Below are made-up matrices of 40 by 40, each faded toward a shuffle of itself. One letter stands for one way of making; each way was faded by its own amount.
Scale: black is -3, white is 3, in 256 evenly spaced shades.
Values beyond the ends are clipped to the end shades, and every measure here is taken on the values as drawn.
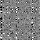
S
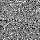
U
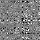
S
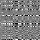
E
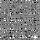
S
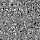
U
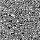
U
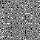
S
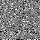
U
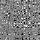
S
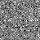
U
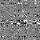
S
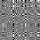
E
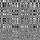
E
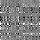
E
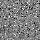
U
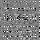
S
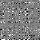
S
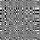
E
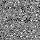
U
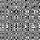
E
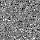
U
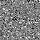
U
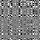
E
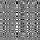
E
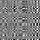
E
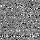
U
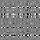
E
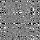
S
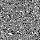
U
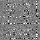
S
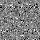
U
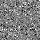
U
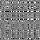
E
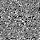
U
